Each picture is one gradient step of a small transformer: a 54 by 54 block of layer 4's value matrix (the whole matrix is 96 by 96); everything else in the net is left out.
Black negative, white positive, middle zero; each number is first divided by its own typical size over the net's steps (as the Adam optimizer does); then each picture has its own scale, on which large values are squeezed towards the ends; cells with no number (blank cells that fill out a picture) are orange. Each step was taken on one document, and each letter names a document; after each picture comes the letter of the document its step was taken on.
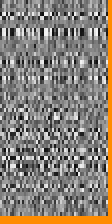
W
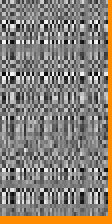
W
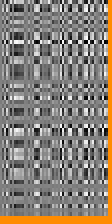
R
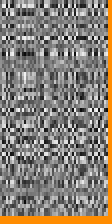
W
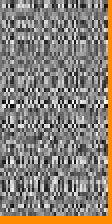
W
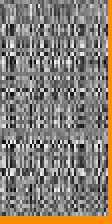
W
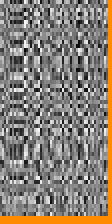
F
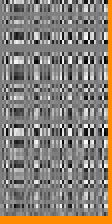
R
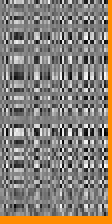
R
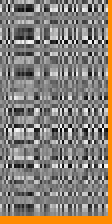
R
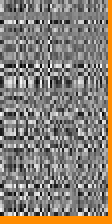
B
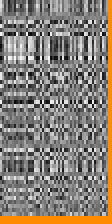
B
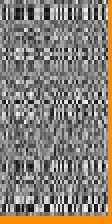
F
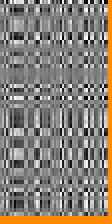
R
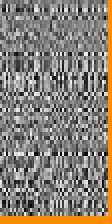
F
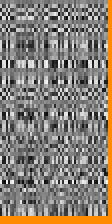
W
